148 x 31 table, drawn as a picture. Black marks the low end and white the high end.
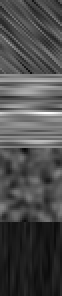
It is made of 4 by 1 panels. Panel 1,1: low, slanting down to the right. Panel 2,1: middling, streaked across, strong in contrast. Panel 3,1: low, blotchy. Panel 4,1: very low, streaked downward, faint in contrast.
